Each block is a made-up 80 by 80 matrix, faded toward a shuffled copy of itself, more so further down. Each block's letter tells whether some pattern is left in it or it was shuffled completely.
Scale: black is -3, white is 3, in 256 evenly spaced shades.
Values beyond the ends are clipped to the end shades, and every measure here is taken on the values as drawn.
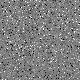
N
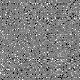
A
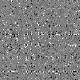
A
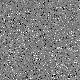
N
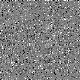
A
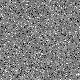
N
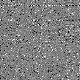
A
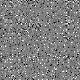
A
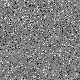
N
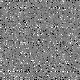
A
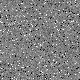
N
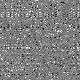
A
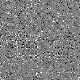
A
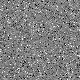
N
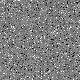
N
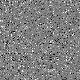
A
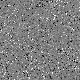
N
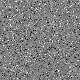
N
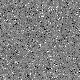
N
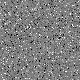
N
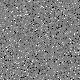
N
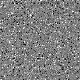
A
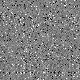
A
